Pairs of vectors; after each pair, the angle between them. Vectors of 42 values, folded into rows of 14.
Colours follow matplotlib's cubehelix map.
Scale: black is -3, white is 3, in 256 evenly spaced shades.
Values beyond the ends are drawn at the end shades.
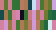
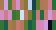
nearly opposite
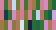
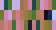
partly aligned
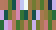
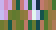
orthogonal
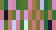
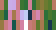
partly aligned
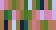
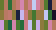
orthogonal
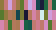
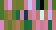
nearly parallel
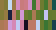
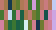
nearly opposite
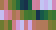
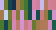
partly aligned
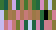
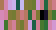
partly aligned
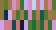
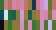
partly opposed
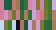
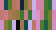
nearly parallel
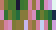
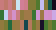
nearly opposite
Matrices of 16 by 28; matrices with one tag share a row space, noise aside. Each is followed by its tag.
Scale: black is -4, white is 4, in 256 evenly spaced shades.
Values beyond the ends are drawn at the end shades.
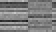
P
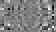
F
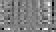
F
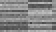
P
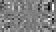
F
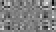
F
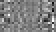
F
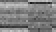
P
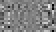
F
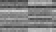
P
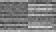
P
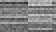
P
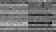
P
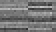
P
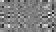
F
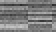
P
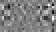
F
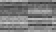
P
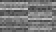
P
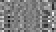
F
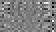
F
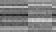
P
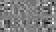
F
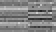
P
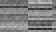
P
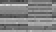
P
